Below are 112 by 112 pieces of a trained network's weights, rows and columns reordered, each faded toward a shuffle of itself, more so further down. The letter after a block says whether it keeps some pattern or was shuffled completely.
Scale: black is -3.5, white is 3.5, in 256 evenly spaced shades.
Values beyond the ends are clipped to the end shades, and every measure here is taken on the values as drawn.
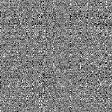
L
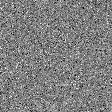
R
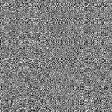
L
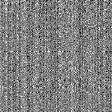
L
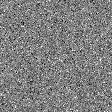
R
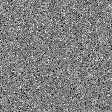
R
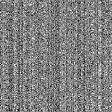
L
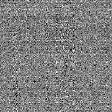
L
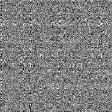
L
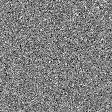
R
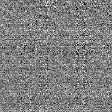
L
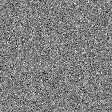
R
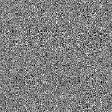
L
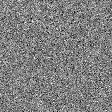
R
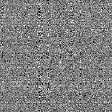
L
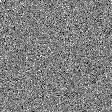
R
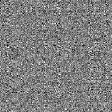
L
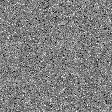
R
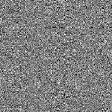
L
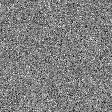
R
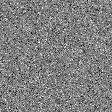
R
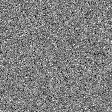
R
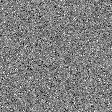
R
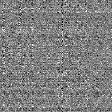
L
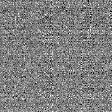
L
